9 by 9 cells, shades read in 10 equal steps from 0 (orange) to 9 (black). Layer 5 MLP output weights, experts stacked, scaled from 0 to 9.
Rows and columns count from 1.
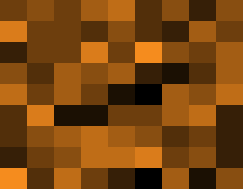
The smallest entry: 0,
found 2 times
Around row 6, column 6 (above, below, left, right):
9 4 5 3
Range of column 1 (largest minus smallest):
7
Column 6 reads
6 6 0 7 9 5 4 1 9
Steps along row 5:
up down up up up down up down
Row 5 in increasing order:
2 2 3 3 4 5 5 8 9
